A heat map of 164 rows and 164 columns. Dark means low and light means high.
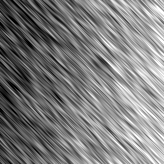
The grain runs diagonally down to the right. No single row or column stands out from its neighbours. On average the colour sits 50% of the way up the scale. Values rise toward the right.
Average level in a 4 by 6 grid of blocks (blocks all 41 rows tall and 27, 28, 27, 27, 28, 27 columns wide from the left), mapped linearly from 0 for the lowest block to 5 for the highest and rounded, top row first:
0 1 2 3 4 5
0 1 2 3 4 5
0 1 2 3 4 5
1 1 3 3 4 5
